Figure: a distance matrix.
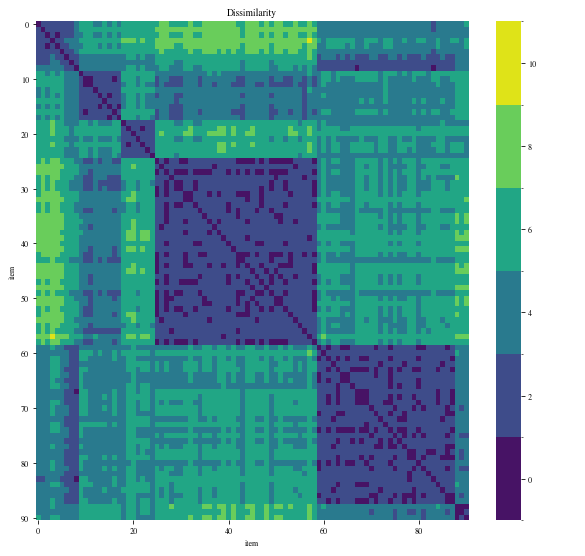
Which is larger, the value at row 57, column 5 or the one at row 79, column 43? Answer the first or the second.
the first
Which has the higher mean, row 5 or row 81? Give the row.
5
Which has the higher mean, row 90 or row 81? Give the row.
90
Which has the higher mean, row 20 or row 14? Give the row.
20
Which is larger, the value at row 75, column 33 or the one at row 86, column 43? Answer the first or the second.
the first
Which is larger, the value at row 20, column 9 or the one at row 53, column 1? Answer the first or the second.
the second
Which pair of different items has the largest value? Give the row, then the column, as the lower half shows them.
57, 3
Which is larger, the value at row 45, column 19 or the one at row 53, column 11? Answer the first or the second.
the first
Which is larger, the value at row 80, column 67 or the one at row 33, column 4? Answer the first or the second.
the second
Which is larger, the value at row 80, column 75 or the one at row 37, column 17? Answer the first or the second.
the second
